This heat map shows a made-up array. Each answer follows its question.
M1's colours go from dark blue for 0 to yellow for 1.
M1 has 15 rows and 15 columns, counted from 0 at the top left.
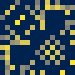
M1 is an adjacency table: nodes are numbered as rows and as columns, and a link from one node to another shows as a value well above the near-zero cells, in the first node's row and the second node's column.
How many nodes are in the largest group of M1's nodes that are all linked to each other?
3
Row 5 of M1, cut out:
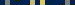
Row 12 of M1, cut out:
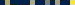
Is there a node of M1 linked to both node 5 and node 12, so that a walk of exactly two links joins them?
yes
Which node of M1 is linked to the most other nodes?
node 1
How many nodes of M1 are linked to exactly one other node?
0
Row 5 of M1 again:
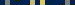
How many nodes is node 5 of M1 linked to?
4
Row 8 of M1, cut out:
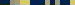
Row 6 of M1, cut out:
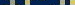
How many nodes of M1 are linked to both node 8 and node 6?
3
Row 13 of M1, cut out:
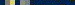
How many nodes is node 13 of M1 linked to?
4
